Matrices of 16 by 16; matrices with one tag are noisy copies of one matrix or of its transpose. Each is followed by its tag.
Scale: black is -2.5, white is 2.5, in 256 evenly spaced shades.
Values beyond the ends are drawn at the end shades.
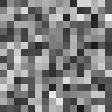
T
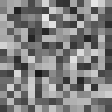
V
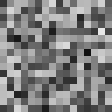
T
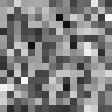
V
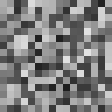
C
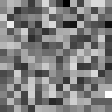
V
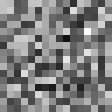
C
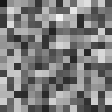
T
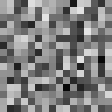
C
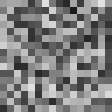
V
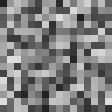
T
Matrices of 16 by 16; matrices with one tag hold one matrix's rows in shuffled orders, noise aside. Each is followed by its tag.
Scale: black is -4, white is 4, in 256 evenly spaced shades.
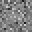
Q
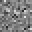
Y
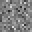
Q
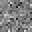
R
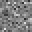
Y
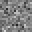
Y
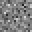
Y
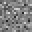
Y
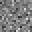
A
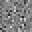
Q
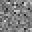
Y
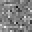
R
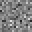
A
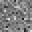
Y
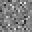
Q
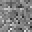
R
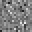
Q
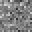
R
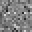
Y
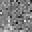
R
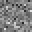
Y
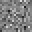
Q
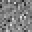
Q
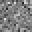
Y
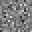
Q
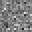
Y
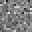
Y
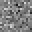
R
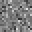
A
